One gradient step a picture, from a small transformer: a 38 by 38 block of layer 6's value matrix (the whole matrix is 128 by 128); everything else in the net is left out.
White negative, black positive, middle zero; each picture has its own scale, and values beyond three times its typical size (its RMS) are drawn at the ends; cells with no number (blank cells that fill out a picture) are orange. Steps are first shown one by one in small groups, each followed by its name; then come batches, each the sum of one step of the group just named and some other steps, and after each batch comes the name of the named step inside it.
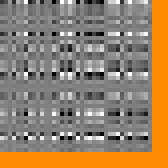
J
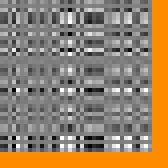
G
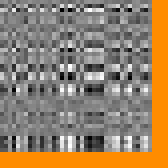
G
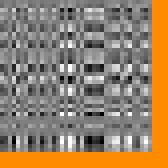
G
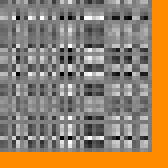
J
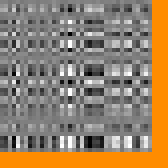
G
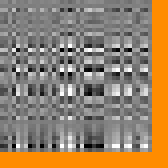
G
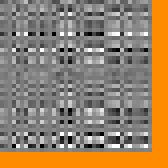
J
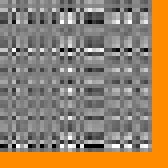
G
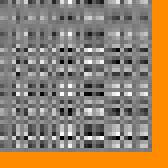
J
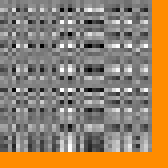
G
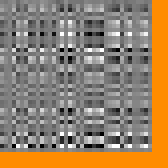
J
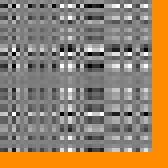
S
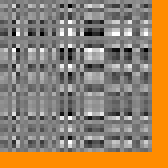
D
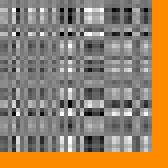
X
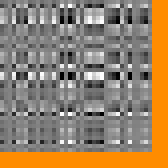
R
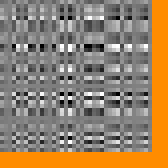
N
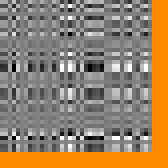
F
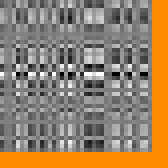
R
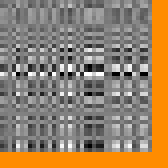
F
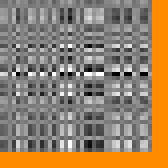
X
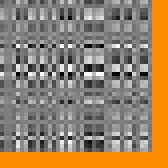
N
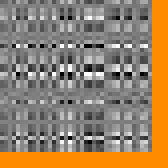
N
